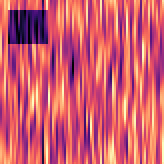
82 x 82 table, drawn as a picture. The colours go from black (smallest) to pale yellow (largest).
The ninth with the lowest average is the top left. The grain runs up and down. An odd patch, lower than its surroundings, sits in the top left. The halves do not mirror each other. The bottom right is the ninth with the highest average.
